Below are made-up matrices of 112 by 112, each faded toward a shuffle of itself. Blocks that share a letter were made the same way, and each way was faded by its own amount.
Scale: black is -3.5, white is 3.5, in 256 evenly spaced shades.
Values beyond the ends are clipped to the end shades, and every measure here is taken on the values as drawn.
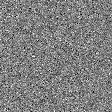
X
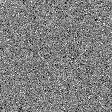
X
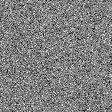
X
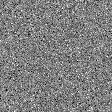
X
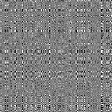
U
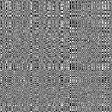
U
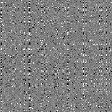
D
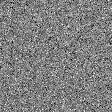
X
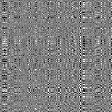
U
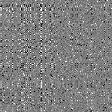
D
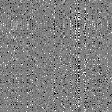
D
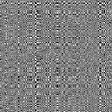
U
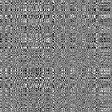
U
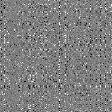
D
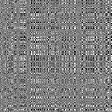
U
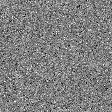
X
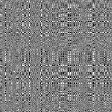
U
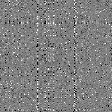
D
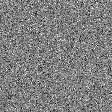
X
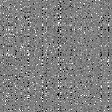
D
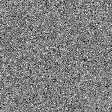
X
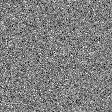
X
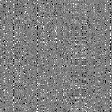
D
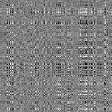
U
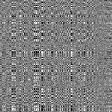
U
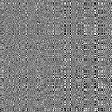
U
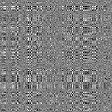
U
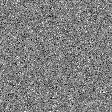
X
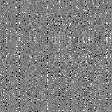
D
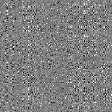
D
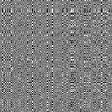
U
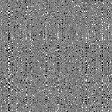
D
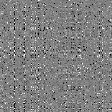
D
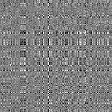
U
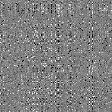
D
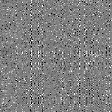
D
